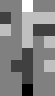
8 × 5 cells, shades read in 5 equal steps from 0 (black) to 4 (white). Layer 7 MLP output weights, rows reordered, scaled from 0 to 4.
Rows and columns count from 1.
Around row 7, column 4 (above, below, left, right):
2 2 1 2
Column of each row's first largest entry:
3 3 1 3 1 5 1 1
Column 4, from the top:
2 3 1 2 2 2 2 2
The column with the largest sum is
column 5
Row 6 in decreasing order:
3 2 2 1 1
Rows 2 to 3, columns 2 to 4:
2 3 3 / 2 3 1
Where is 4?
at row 1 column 3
